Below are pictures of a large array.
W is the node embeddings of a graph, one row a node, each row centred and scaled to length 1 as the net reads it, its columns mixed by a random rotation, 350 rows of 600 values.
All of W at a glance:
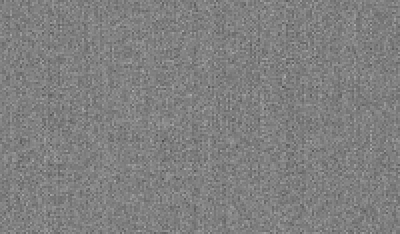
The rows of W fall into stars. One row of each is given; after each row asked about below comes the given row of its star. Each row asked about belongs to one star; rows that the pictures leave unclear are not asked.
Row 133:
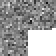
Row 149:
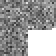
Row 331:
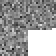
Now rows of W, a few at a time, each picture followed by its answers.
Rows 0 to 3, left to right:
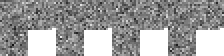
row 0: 149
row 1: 133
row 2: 133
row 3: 149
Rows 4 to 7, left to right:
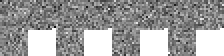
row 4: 331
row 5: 331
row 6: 331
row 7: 331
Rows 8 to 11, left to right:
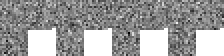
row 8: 149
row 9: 331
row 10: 149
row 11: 149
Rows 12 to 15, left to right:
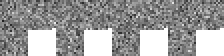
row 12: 331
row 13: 133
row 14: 149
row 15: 133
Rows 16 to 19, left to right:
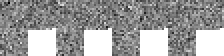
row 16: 331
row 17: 133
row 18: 331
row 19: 133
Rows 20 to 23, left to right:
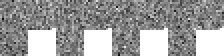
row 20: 149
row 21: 133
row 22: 133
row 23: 149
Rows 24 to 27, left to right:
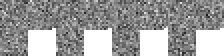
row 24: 133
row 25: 133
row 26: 149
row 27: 149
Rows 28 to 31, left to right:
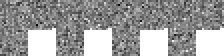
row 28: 331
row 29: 133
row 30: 331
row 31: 133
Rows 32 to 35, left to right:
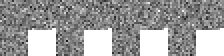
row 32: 331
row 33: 331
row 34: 149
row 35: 149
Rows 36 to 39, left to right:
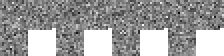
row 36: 133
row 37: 133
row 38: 133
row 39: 133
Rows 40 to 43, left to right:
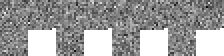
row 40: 331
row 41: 149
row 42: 133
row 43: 331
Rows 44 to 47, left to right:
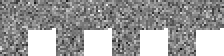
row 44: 133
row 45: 149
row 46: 149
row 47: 331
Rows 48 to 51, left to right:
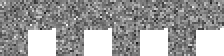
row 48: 133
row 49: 133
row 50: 133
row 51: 149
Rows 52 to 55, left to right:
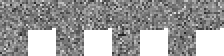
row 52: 133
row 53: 133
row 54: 133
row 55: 149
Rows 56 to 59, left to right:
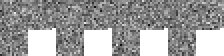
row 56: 331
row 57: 331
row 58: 133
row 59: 149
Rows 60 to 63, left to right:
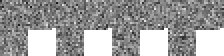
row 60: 331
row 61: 133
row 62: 133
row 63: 149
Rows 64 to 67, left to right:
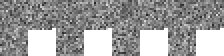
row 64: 133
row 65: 149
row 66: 133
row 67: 133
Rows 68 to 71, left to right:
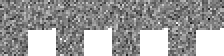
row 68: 149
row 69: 149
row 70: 149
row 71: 133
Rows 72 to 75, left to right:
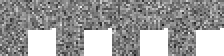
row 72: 149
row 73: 149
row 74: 149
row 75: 149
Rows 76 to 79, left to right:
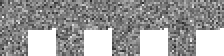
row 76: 331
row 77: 133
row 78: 331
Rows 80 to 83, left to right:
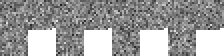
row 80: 331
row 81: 331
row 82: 149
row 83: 133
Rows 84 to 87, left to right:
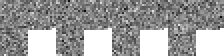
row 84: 149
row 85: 149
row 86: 331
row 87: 133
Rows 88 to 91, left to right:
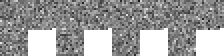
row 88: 331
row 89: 133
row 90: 149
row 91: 133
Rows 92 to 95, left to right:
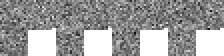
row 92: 149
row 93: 133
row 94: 133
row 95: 133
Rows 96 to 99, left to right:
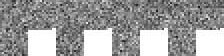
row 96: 149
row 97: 149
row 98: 331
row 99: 331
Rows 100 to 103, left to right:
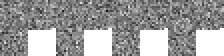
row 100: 149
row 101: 331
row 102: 331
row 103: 133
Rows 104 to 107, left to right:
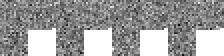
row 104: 149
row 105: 149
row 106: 133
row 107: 149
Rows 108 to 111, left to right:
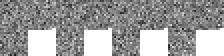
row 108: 149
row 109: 331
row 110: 133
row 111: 331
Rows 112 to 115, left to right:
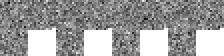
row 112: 149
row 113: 133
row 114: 133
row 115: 133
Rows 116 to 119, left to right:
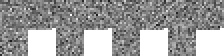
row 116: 331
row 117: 331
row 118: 133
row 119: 133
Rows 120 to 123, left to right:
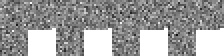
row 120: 149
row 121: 331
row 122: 133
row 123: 133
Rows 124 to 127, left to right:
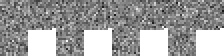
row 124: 331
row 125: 133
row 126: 331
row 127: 331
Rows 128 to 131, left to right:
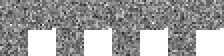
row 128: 133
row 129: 149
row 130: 149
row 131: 149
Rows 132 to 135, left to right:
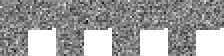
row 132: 133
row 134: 331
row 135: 149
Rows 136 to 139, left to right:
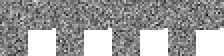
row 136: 149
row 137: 133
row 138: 331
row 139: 149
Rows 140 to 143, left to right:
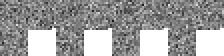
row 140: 133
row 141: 133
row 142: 133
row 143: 133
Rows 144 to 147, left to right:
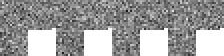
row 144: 133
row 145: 149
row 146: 133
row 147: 133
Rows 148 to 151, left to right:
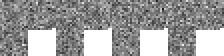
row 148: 149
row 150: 331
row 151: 149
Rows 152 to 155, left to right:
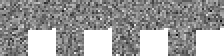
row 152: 133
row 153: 149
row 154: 149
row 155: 133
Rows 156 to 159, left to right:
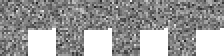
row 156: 331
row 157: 331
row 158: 149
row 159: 331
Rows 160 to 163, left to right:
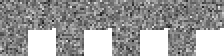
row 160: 133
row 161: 133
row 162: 133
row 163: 133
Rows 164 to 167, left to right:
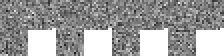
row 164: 149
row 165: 133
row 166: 149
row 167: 331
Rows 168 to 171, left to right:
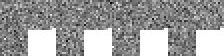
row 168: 149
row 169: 331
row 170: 133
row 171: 133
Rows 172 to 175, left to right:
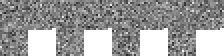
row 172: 133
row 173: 331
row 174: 149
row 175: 331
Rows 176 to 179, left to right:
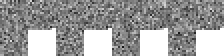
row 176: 133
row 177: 133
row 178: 149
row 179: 133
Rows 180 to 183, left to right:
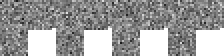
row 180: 133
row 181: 149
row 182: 133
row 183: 149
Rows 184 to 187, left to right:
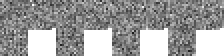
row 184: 133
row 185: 149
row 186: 133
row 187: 149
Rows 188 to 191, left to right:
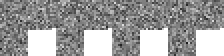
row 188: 149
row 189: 133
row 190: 133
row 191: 331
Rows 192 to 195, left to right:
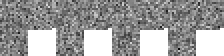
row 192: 149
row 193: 133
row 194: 149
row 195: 133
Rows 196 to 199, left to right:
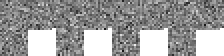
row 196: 331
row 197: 133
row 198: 149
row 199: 331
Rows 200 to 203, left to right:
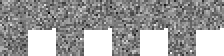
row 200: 133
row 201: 331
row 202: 133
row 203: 133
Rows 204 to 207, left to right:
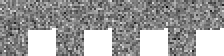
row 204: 149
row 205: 133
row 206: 331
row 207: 133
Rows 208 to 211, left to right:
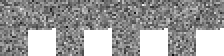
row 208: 331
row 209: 331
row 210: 331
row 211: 331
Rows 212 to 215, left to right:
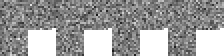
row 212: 331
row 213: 331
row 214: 149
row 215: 149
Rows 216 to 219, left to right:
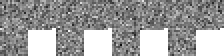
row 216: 133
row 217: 331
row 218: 133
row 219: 331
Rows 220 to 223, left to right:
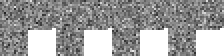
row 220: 133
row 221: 149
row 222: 133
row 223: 133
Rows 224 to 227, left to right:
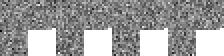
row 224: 331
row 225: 149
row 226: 149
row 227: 149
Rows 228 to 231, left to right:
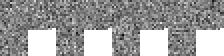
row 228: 331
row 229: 133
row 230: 133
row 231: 331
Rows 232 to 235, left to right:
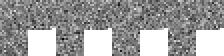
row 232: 149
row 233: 133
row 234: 331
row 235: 133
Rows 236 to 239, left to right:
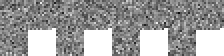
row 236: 331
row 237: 331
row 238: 331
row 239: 133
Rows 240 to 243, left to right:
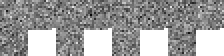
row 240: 149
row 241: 331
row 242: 331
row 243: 133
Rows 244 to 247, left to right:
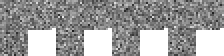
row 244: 149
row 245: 331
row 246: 133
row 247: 133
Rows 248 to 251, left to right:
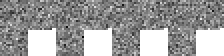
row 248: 133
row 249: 133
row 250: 133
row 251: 331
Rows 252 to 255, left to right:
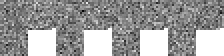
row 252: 149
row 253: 149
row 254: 133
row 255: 331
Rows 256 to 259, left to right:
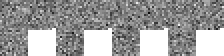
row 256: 331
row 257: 149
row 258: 149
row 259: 133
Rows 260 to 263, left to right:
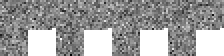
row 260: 133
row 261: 149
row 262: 133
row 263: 133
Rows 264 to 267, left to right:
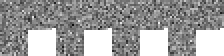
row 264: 331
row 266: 149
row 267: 331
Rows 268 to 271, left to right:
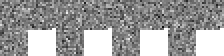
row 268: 331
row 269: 149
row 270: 133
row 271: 133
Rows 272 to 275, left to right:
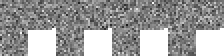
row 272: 149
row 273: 133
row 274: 331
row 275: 331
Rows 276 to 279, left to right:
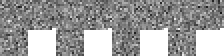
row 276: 133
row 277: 331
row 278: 149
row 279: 331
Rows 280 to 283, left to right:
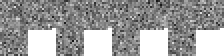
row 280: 133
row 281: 149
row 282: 331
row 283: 149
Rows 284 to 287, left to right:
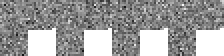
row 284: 149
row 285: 331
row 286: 149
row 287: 149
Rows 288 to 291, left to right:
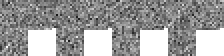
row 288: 331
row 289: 133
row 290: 133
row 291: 149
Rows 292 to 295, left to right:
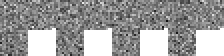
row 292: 149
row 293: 149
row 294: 133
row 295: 149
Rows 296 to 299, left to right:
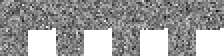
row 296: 133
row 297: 149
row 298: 133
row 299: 133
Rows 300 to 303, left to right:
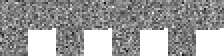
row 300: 133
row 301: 149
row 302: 133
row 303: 149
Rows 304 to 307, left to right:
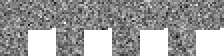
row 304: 133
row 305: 133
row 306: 149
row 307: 133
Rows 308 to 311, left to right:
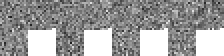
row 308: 331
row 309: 149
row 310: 331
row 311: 331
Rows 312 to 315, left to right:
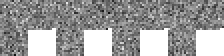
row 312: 149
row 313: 331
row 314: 331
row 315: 331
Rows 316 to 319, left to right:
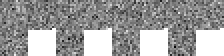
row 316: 331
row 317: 149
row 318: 133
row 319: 149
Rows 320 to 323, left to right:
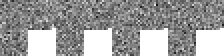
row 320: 149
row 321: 149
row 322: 331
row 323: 149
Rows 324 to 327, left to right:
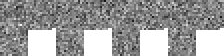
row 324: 133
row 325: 331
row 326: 149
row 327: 133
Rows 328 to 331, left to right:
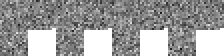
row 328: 331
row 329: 331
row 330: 133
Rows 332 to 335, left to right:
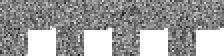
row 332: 149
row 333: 149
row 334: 133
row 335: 149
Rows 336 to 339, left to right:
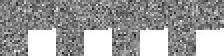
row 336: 331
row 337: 149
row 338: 133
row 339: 331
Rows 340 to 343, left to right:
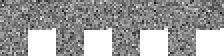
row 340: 331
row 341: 149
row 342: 133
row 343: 331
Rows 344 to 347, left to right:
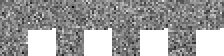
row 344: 331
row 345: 133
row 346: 149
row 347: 149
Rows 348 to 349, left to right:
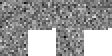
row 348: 133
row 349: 331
